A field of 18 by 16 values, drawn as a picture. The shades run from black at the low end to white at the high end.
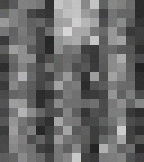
In the top middle lies a patch that is higher than the rest. No row or column stands out. Upright stripes repeat 3 times across the table. The ninth with the highest average is the top middle.
